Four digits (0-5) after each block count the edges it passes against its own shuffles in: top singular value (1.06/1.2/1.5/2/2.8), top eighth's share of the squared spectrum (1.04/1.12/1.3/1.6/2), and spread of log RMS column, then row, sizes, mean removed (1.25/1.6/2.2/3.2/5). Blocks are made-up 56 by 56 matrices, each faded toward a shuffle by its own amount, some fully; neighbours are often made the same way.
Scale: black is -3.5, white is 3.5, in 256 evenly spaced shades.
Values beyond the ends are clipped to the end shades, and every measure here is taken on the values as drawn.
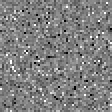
0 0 0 0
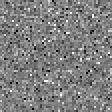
0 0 0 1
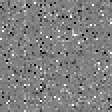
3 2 0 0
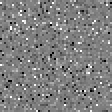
0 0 0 0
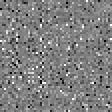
3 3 1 1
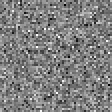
3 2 1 0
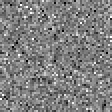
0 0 0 0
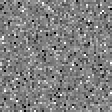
0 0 0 0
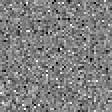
2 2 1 0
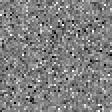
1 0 0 0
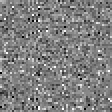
3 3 2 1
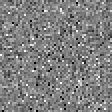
2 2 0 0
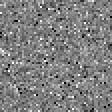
1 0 0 0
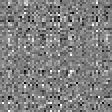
4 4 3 2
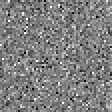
1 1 0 0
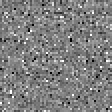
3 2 0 1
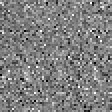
3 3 0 2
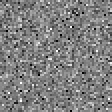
2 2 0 1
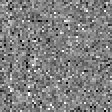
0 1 1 1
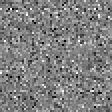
1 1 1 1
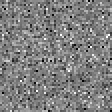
0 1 1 1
